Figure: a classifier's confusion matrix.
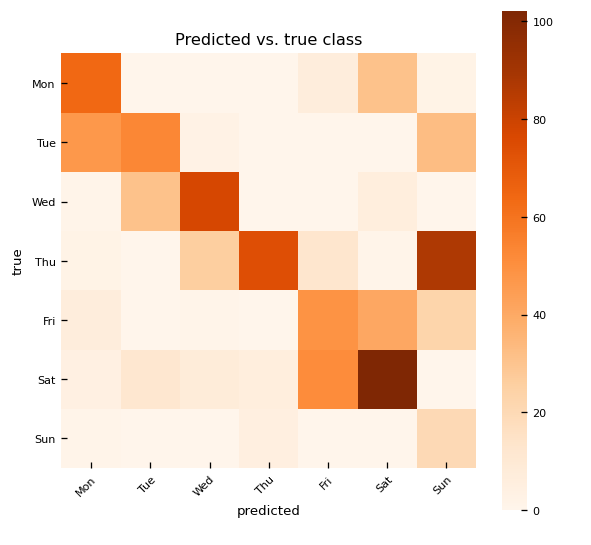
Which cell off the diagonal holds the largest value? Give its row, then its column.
Thu, Sun
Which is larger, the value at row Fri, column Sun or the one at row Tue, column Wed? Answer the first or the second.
the first
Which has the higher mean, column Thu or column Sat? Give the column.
Sat
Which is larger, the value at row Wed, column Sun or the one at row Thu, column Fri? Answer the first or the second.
the second
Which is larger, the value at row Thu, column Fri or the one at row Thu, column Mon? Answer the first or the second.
the first
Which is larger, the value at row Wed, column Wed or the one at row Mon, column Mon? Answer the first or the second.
the first
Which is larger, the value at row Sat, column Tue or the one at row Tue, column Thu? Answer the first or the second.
the first
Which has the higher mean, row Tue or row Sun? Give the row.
Tue
